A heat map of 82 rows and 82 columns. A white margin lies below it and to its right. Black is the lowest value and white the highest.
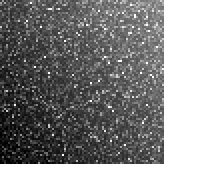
Mirror symmetry: none. Odd rows or columns: none. Ninth with the highest average: top right. Grain: fine. Slope: up to the top right. Ninth with the lowest average: bottom left.
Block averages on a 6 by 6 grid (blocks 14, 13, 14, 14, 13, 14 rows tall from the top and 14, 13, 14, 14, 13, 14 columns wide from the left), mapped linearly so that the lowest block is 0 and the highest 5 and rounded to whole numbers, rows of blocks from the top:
233455 / 223345 / 122344 / 122334 / 012233 / 011223
